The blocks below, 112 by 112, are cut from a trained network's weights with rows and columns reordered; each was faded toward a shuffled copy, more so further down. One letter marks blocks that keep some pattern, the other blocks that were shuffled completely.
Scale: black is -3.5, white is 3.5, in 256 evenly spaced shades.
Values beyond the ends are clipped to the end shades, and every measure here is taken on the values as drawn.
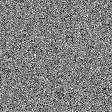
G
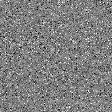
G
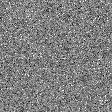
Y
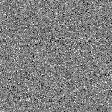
G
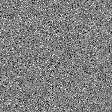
G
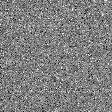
G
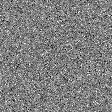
Y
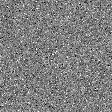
Y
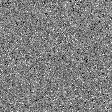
Y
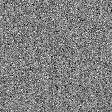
G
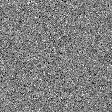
G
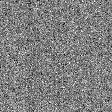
G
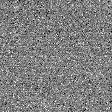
G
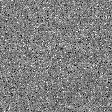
G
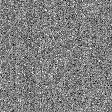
G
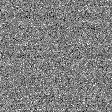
G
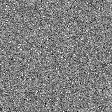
Y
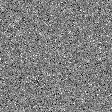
Y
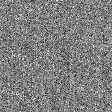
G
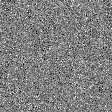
Y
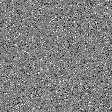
G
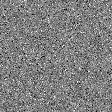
Y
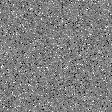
Y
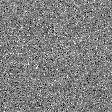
G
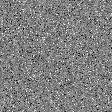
Y
